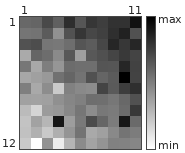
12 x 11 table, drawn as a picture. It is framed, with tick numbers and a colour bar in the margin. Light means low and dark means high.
There are no regular stripes. The bottom left is the ninth with the lowest average. The bottom left is the roughest part. Values rise toward the top right.
